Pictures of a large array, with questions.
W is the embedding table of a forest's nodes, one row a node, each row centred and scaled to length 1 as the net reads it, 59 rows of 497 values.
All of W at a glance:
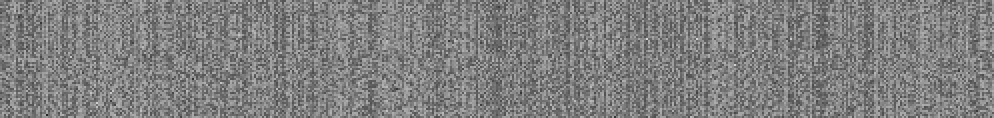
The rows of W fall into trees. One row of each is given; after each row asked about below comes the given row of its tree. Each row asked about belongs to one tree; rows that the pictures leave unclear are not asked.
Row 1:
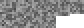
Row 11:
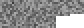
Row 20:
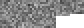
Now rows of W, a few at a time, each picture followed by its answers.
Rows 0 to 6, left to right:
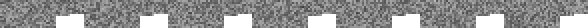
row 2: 20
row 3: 11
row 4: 20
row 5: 1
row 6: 11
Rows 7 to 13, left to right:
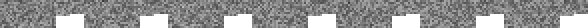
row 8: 20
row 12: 20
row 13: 20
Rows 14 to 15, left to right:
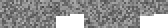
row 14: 11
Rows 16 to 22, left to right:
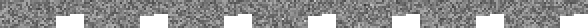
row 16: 20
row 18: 20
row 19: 1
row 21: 20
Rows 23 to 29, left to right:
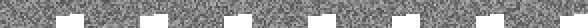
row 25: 11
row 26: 20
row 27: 11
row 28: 11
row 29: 1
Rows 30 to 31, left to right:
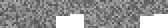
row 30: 1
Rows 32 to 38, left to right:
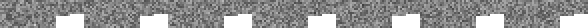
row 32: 1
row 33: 20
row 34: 1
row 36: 20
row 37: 11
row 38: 11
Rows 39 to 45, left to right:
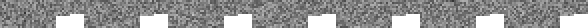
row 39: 1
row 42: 20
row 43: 20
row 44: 11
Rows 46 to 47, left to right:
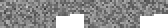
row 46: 1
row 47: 20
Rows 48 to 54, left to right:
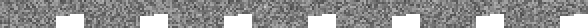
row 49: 11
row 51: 20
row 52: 20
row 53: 11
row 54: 11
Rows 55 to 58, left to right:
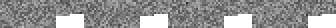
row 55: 20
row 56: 11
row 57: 11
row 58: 20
